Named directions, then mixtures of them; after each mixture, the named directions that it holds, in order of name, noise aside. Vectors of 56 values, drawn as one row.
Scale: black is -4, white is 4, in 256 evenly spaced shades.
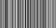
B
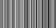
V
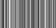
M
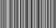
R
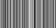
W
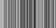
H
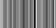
H, V, W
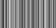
M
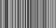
B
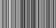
H, M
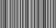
B, R, W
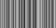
H, R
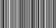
M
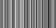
V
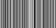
W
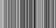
H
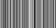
W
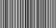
B, R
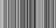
H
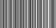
V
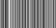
B, M, W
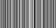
W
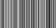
B, H, M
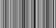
H, M, W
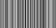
B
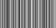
R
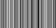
M, R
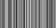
B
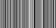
W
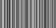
M, V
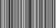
M, W
